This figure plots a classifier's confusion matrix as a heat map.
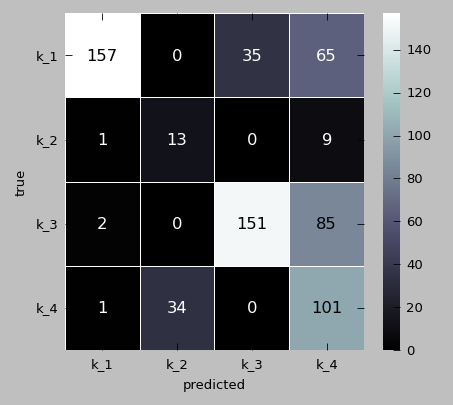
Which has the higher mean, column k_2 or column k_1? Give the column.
k_1
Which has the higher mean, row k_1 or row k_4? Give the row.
k_1
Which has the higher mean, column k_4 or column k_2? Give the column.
k_4
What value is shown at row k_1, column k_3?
35
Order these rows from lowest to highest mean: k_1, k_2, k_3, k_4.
k_2, k_4, k_3, k_1
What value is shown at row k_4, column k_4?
101
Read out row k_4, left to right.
1 34 0 101
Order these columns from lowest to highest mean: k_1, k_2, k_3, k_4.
k_2, k_1, k_3, k_4
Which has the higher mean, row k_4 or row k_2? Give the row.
k_4
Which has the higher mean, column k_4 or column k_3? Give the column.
k_4
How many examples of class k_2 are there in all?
23
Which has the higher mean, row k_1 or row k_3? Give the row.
k_1
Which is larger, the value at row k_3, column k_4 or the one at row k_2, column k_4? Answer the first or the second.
the first
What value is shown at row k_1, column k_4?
65
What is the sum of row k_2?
23
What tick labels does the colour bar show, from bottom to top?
0, 20, 40, 60, 80, 100, 120, 140
